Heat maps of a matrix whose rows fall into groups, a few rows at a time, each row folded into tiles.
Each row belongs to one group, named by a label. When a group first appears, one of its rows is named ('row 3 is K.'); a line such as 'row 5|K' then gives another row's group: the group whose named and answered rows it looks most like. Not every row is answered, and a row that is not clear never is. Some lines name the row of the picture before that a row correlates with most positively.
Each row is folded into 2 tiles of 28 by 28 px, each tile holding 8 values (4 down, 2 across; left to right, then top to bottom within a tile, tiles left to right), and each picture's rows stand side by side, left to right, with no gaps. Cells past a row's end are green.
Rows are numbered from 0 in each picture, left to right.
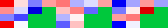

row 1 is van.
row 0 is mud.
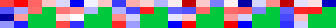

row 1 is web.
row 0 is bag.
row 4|web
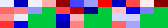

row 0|web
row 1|van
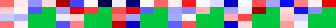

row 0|mud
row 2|web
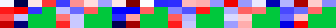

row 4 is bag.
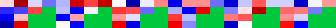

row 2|web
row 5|web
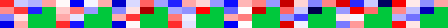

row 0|van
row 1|web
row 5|mud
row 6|bag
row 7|mud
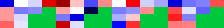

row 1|mud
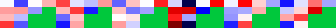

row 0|web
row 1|van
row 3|web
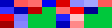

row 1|van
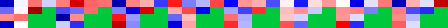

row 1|bag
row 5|web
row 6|web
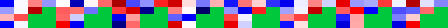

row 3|mud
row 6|van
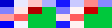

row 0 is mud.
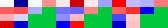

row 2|van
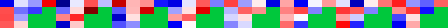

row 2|bag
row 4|bag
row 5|web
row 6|web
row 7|van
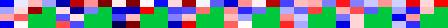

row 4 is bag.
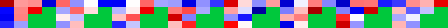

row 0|bag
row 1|bag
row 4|mud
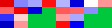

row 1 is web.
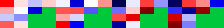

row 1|web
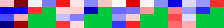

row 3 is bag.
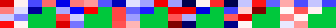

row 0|mud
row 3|web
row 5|bag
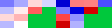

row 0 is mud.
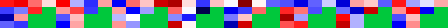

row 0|bag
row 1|van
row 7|van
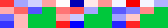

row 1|web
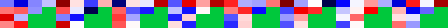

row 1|mud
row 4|van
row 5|bag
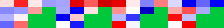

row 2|mud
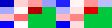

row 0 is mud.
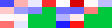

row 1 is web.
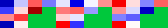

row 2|mud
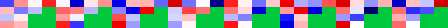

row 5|van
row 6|mud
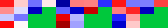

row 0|mud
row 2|van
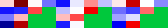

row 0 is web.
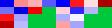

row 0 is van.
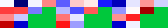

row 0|web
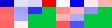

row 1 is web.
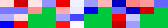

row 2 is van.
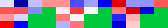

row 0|web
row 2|van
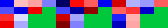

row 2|van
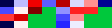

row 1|bag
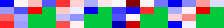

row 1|mud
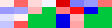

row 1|van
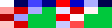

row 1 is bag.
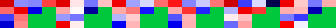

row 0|van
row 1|mud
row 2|van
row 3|van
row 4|bag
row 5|mud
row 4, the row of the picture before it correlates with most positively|1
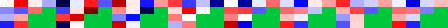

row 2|mud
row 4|web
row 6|van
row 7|web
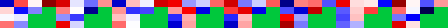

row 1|mud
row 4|van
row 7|mud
